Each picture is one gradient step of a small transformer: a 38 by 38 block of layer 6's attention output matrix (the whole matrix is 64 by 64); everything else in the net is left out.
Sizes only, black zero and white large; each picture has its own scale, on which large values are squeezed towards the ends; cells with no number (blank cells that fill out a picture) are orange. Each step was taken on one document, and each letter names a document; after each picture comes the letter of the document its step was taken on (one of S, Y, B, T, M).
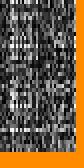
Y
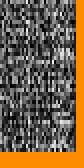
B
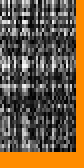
B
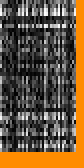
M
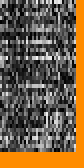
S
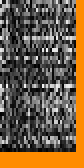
S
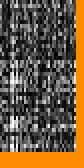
Y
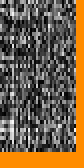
Y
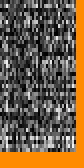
S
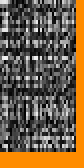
S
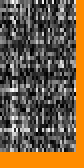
Y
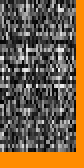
B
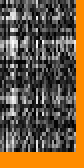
Y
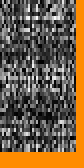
B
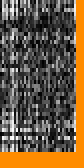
Y
